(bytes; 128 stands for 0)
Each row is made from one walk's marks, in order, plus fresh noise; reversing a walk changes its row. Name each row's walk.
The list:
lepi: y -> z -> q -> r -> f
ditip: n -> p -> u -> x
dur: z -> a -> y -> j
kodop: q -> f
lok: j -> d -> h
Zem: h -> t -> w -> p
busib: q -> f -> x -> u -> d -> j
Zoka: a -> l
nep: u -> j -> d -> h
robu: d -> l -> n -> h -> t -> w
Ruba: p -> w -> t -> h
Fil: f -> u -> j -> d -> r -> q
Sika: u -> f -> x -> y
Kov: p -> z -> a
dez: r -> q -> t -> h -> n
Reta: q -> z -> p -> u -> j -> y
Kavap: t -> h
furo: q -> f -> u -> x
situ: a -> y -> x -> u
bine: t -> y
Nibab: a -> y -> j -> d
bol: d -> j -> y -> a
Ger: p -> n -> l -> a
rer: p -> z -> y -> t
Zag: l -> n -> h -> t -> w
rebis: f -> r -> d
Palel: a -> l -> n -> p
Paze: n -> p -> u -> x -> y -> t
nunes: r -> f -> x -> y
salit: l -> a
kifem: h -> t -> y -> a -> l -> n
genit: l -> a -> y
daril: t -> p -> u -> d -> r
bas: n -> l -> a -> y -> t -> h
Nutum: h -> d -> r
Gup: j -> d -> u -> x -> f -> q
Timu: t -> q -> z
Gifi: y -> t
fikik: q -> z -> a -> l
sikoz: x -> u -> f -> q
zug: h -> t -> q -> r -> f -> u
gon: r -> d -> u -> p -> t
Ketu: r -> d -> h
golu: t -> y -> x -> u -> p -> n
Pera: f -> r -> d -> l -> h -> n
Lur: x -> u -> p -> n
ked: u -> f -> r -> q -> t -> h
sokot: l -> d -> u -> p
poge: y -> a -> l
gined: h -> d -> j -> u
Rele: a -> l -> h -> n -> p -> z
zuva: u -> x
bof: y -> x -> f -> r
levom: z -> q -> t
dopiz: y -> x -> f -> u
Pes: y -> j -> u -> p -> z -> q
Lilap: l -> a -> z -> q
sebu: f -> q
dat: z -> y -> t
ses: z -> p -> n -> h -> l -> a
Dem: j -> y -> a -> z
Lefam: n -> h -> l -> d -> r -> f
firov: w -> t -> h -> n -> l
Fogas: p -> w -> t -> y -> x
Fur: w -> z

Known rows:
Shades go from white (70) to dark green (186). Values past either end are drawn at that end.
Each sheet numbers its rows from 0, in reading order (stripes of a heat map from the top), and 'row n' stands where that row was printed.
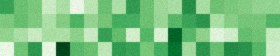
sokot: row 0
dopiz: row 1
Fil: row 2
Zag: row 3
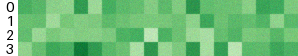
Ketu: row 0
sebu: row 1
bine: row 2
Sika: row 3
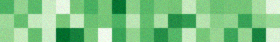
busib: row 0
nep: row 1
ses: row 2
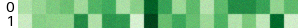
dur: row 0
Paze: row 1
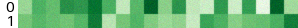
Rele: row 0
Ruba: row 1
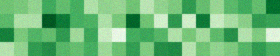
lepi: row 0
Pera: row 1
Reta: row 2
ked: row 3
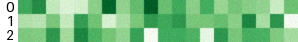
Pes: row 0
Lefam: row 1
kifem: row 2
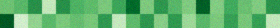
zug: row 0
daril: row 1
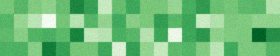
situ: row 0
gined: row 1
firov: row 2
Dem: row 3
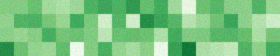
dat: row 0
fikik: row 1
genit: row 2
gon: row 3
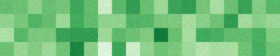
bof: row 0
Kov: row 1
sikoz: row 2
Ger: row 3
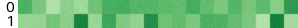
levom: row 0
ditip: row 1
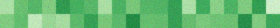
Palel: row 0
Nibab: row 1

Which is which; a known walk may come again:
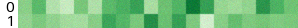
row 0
lok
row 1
Gifi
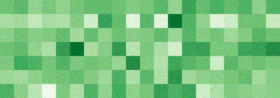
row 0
sebu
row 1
Fil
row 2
zuva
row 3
Fogas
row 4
nunes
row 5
salit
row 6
gined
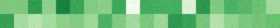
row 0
kifem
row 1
Nutum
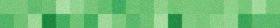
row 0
kodop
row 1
rebis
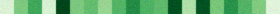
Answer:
robu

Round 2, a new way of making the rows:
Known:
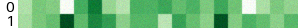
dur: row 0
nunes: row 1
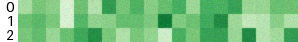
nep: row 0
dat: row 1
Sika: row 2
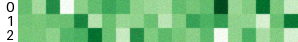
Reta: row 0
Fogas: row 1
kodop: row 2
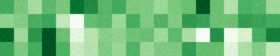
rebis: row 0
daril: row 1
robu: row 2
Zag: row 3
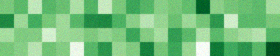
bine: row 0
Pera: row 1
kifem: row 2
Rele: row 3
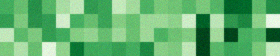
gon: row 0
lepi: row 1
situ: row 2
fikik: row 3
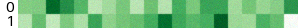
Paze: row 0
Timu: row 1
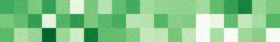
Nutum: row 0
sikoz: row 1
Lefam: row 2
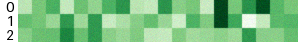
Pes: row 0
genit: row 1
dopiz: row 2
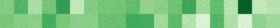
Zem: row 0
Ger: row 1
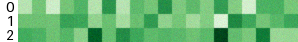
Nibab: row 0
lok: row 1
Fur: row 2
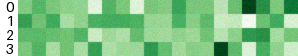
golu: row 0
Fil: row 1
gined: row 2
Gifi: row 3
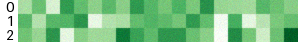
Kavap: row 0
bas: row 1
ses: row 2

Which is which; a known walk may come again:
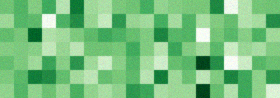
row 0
salit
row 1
zuva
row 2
dez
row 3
kifem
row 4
genit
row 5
ditip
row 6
Gifi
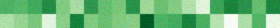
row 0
Ketu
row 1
levom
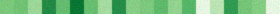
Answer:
kodop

